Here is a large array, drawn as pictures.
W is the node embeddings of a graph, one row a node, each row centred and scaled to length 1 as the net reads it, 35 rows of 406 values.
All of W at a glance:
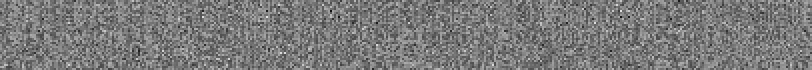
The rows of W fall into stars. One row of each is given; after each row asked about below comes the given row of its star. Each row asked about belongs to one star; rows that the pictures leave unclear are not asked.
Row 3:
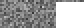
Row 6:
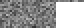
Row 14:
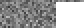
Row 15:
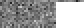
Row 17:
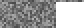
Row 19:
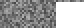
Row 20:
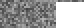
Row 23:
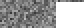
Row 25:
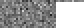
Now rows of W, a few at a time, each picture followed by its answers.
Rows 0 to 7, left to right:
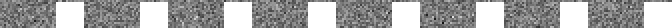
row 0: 14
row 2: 19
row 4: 14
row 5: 6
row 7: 3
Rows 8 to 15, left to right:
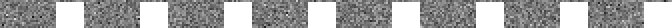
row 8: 6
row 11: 19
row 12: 6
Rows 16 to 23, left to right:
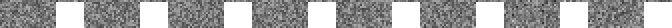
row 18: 3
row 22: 25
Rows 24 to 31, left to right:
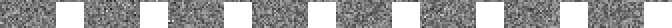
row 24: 25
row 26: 20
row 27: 25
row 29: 17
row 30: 23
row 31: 15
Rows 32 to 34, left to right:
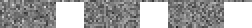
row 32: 15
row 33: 15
